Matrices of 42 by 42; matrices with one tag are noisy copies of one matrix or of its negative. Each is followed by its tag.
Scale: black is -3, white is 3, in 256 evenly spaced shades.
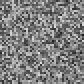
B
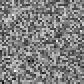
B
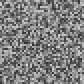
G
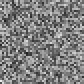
B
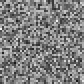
G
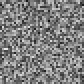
G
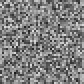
G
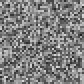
G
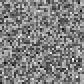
G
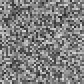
B
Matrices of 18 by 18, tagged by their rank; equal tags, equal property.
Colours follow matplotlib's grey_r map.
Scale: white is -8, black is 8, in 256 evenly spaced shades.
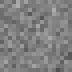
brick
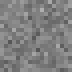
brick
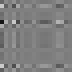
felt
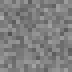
brick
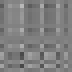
felt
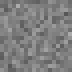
brick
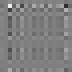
felt
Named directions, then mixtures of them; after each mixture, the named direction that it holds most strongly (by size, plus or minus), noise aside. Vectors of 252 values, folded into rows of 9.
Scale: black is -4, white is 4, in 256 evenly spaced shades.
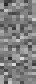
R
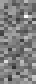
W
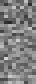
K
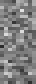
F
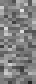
F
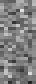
F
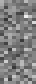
W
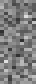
W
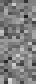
R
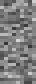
F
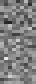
K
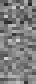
K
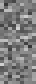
R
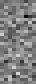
W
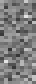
W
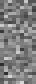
K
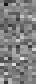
R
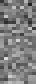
K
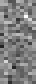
K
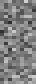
W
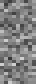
R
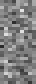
F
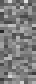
K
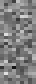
F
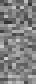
K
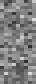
R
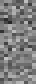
K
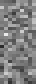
F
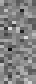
F
